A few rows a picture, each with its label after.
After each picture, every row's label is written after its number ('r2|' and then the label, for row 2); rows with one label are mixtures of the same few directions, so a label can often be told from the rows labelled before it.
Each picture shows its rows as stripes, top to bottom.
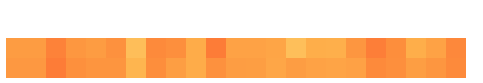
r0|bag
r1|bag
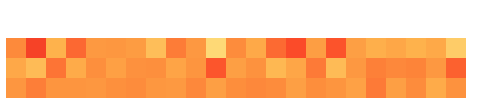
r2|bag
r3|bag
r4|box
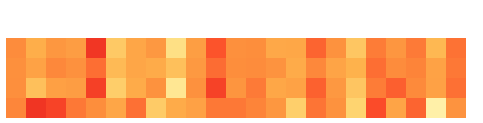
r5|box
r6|box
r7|box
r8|box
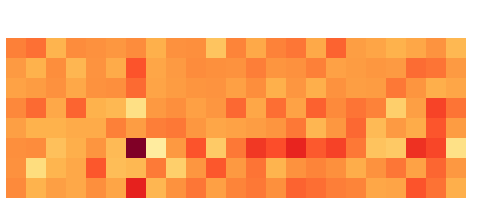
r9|bag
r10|bag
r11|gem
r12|gem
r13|box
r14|bag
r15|box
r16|bag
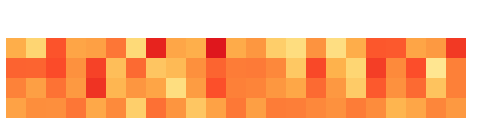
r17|bag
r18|box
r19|box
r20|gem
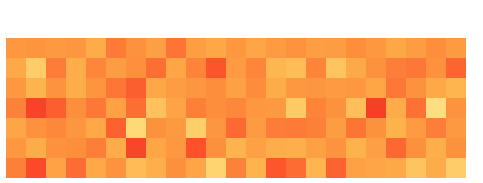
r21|box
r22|bag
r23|gem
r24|box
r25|gem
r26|gem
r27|bag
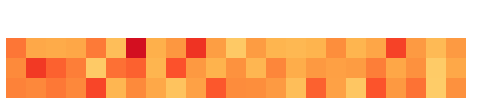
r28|gem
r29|box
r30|box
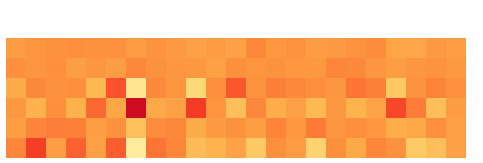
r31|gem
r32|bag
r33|gem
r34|gem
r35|gem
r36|bag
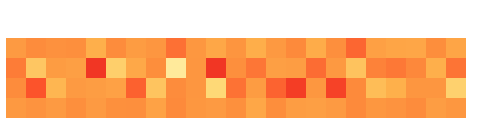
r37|box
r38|box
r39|bag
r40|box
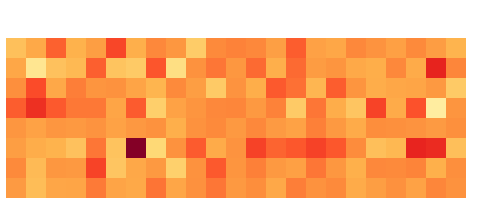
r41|gem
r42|box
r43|bag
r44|box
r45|box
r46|bag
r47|box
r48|box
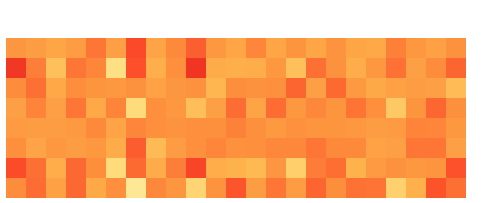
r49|gem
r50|gem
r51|bag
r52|gem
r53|bag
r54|bag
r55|gem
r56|gem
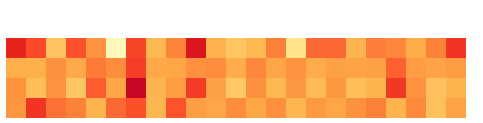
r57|gem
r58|gem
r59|gem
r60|box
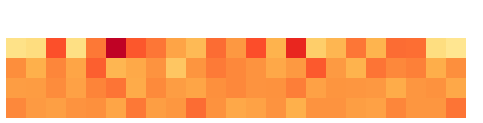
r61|gem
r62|box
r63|gem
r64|gem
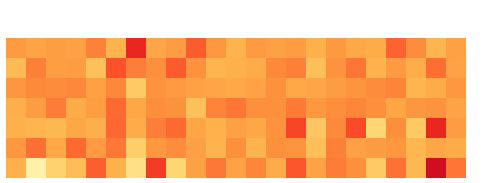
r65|gem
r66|box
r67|bag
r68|gem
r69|box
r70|bag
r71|box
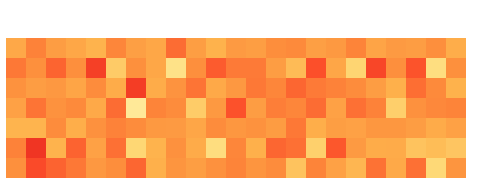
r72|box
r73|box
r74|bag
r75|gem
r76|gem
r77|bag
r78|box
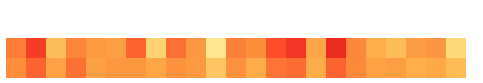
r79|bag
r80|bag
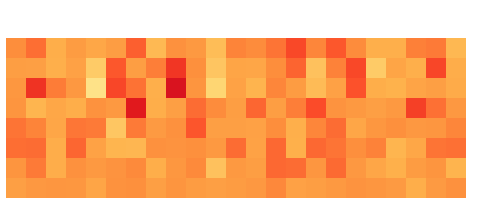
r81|bag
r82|box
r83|box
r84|bag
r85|gem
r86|gem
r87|bag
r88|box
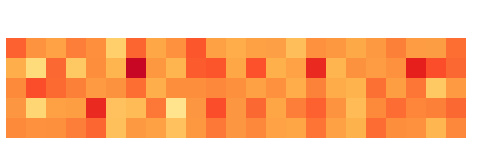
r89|gem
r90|bag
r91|box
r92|box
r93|box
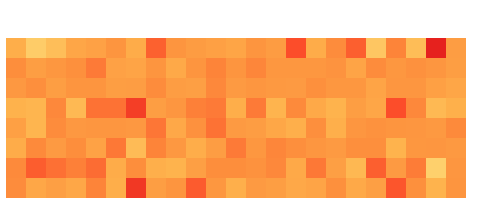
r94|box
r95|box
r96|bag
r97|gem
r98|bag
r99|gem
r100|box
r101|gem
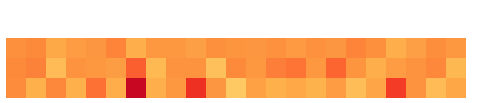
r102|gem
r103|bag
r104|gem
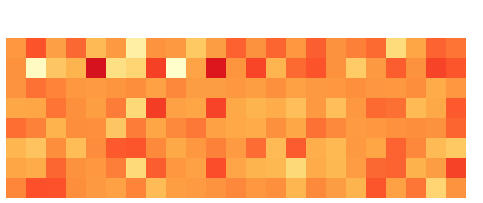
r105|gem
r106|box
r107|box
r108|bag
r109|gem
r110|gem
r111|bag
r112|box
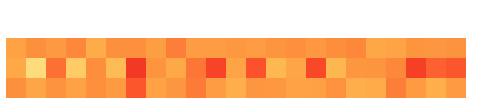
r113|box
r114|bag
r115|gem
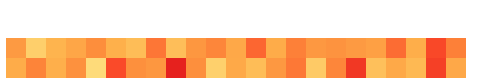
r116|box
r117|box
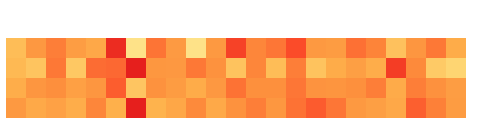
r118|gem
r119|gem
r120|gem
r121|bag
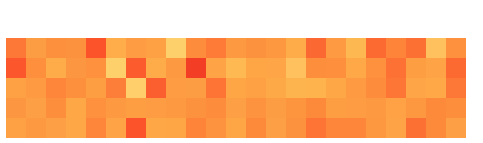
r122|box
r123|gem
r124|bag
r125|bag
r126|bag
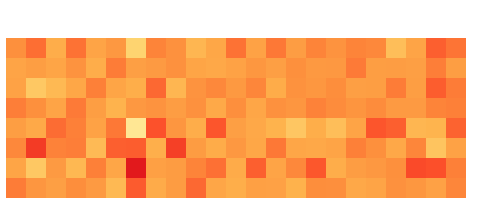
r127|gem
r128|box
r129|box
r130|gem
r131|bag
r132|box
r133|bag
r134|gem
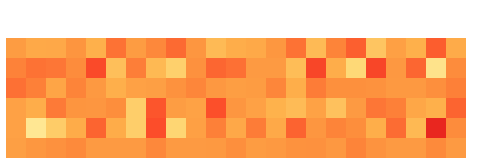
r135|box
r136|box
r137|gem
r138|bag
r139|box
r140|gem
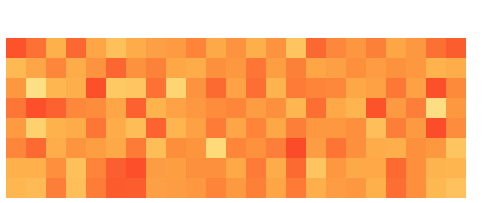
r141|gem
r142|gem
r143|box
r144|box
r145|box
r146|bag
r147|gem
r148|gem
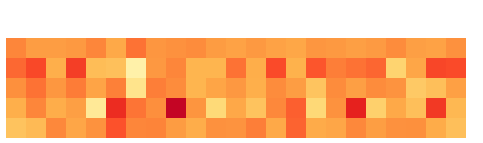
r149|gem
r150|gem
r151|bag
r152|box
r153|gem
